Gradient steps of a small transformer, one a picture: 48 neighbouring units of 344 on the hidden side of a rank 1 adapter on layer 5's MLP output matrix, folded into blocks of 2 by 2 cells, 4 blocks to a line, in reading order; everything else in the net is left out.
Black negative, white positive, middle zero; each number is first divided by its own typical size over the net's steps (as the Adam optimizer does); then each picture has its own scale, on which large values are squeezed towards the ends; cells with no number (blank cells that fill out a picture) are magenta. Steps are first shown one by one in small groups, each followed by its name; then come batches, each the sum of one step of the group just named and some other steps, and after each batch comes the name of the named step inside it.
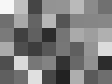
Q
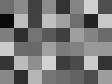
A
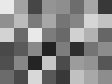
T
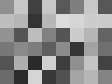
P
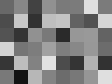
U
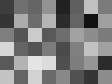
A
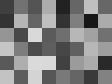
A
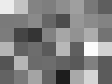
Q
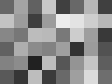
P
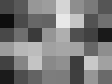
A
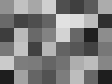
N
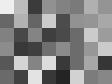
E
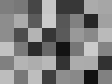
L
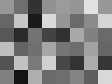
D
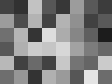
N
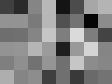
L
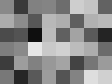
D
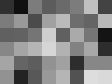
D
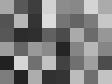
D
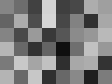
L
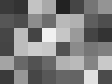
N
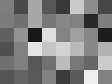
E
